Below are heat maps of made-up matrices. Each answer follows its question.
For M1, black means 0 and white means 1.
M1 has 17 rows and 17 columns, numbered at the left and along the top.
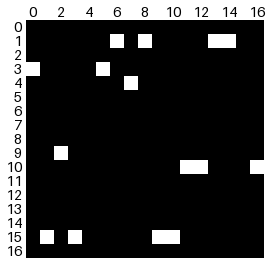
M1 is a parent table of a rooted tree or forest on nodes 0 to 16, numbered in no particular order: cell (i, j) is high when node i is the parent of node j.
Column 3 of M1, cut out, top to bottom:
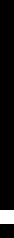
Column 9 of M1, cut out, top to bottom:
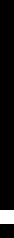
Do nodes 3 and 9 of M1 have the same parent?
yes
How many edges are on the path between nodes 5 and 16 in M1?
4
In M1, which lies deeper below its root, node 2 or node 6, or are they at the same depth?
the same depth
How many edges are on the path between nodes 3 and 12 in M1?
3
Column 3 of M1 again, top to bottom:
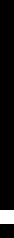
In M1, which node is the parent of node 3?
15
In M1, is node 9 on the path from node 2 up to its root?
yes
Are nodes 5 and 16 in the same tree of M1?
yes
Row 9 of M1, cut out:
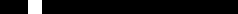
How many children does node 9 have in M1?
1
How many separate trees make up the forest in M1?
2
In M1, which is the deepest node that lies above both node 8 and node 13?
1
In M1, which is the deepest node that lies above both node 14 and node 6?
1
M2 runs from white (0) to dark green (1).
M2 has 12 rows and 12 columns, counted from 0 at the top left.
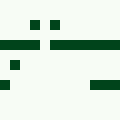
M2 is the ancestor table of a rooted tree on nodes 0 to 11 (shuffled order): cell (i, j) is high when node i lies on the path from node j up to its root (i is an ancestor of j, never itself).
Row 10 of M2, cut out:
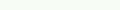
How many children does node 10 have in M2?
0
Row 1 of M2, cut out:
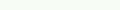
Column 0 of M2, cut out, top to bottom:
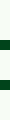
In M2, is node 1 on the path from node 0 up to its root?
no
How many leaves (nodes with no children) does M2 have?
8
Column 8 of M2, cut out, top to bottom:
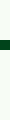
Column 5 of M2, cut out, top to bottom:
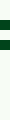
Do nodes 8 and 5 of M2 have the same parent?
no
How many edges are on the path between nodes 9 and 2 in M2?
3
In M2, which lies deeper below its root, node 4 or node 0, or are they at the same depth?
node 0
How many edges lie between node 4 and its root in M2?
0
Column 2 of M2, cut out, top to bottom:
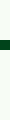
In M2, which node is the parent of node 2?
4
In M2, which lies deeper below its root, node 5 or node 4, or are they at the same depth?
node 5
